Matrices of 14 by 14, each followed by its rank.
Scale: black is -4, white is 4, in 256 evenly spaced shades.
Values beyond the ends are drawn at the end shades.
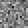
full rank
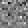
three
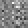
three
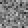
full rank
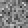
full rank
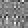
three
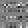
two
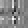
two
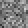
full rank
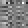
two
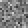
full rank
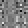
three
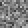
full rank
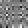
two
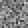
full rank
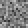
full rank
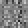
three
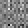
two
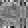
three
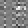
two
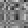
two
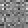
three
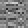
three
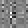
two
